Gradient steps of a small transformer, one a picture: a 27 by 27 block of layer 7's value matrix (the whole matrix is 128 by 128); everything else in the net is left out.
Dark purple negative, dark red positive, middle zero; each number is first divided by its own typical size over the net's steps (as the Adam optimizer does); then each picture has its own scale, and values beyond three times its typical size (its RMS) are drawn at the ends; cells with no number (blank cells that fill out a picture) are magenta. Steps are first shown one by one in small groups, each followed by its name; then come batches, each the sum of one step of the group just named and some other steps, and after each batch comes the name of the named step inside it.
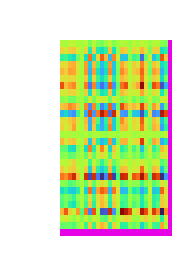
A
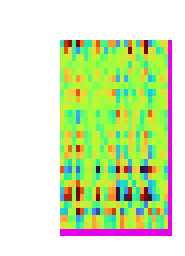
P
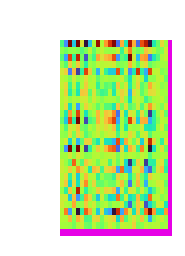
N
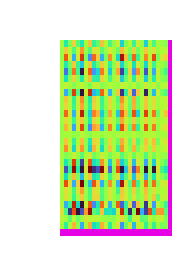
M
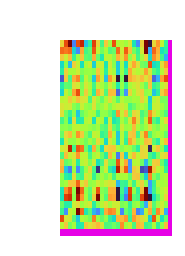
P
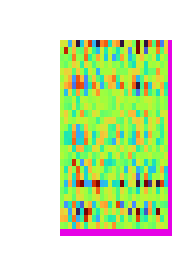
M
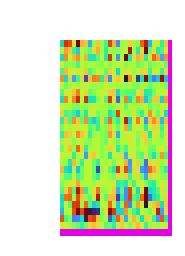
P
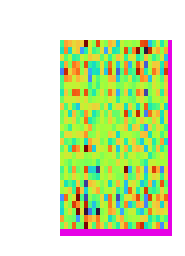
P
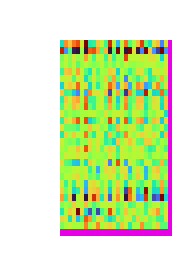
P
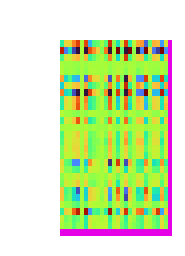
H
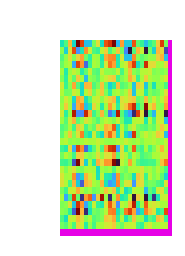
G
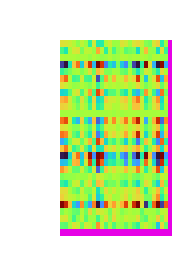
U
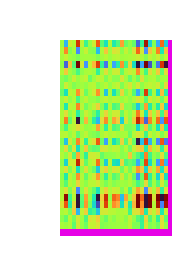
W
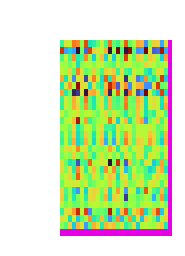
H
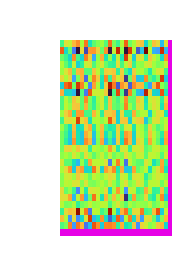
H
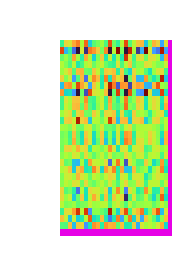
H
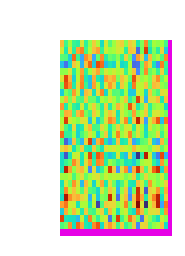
U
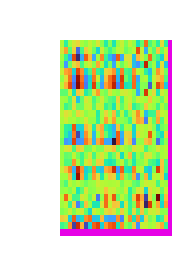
W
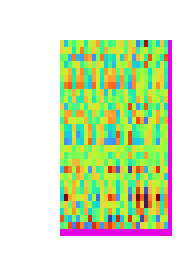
W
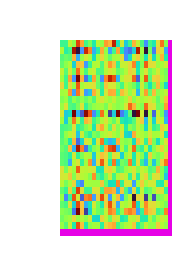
G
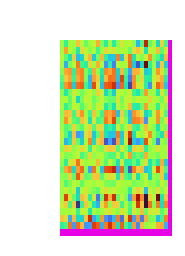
W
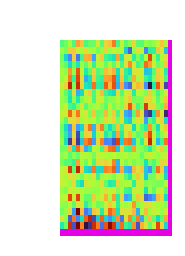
G
